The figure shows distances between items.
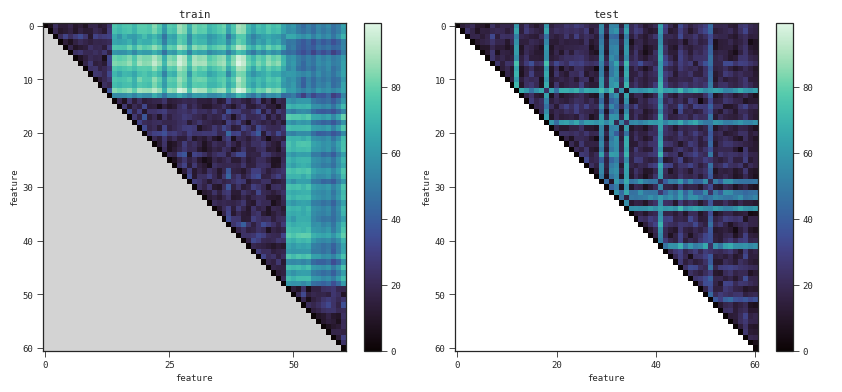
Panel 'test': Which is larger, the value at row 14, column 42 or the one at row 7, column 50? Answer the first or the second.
the second
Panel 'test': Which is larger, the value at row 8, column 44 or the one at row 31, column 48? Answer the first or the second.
the second
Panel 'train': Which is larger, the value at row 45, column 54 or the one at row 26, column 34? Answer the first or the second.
the first
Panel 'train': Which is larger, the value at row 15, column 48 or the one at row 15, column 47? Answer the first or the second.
the first
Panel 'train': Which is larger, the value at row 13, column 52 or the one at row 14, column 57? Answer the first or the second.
the second
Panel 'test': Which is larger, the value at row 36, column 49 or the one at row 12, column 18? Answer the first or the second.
the second
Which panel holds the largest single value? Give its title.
train
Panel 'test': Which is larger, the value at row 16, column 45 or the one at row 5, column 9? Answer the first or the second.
the first
